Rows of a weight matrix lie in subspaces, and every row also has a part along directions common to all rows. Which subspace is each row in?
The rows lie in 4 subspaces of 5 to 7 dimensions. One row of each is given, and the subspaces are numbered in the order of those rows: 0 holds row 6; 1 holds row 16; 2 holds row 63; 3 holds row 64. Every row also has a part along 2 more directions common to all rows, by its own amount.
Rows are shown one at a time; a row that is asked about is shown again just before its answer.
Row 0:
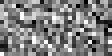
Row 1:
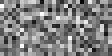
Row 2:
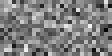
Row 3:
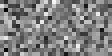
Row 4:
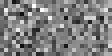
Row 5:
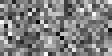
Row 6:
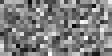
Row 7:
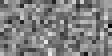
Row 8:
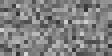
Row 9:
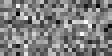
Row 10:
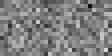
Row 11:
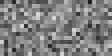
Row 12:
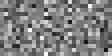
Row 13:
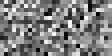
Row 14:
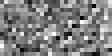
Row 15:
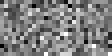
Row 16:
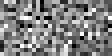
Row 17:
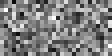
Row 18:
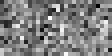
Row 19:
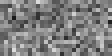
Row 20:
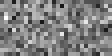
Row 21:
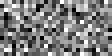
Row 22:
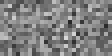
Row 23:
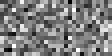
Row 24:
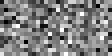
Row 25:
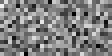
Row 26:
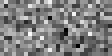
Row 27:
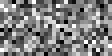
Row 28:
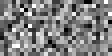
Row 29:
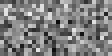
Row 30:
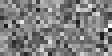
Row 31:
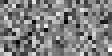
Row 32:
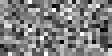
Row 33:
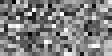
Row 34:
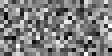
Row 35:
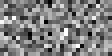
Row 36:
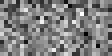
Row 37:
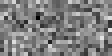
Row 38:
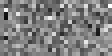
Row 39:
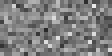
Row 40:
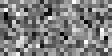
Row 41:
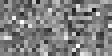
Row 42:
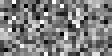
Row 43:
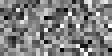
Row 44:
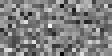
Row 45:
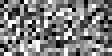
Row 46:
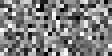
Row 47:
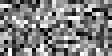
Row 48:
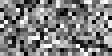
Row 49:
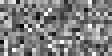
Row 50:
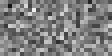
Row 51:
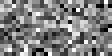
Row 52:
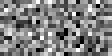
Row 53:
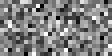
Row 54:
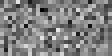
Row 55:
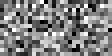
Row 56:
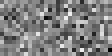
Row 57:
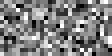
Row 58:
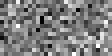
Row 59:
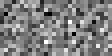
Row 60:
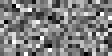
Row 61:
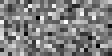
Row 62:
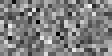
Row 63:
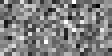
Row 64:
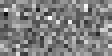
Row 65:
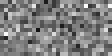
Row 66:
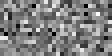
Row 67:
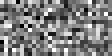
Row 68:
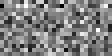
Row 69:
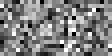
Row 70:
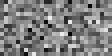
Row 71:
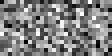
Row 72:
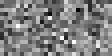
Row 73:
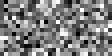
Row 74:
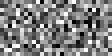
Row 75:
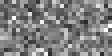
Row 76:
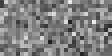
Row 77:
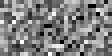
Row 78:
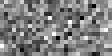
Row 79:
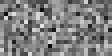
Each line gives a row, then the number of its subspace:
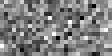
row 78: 0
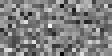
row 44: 3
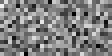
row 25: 0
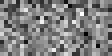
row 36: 2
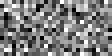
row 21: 3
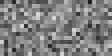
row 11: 1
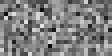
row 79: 1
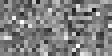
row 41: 1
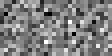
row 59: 1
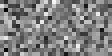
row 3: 3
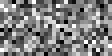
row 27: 3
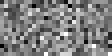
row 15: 2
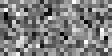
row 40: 3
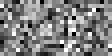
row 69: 1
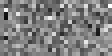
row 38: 3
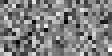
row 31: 0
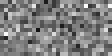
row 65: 3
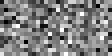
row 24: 2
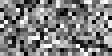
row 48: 0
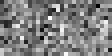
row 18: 2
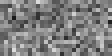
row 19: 1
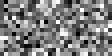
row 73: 3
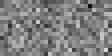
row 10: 2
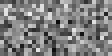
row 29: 1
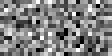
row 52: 2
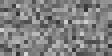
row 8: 3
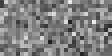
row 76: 1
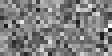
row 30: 2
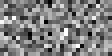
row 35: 2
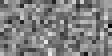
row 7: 0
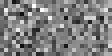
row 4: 1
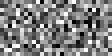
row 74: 3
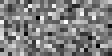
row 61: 2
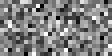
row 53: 1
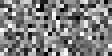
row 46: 1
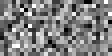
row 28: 1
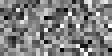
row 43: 0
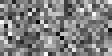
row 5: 2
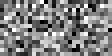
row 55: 3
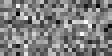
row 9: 3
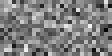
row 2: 3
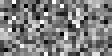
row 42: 3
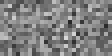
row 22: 1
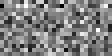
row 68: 3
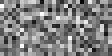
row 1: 0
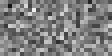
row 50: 2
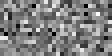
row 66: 3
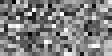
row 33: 2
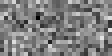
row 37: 1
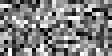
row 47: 1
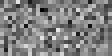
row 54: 1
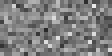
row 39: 0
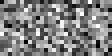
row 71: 2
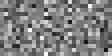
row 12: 2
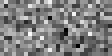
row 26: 2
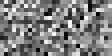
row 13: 0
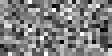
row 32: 2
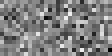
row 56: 0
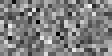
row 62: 2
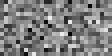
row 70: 2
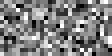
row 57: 0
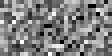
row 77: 1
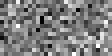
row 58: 2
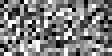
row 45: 0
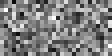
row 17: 1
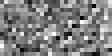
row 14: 0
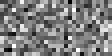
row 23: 3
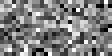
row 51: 3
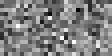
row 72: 2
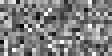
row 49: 1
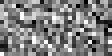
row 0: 0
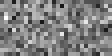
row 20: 3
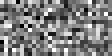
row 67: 1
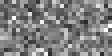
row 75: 3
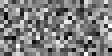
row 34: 0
